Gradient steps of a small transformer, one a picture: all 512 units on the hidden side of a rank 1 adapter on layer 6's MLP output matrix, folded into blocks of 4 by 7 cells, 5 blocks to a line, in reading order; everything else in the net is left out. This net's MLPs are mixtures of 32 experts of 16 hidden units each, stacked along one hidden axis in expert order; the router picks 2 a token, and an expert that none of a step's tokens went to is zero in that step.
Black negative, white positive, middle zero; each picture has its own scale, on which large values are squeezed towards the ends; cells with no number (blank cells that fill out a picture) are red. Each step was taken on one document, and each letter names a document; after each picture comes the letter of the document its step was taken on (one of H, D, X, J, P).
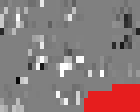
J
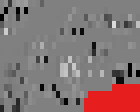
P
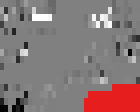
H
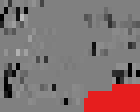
P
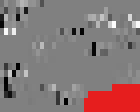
P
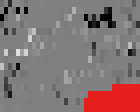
P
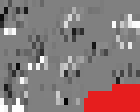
P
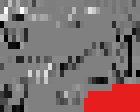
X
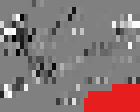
X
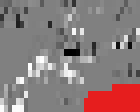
J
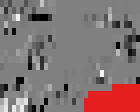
H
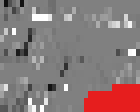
H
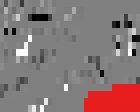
H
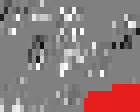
J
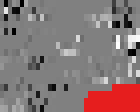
H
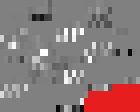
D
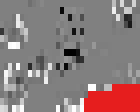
J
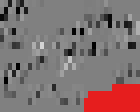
P
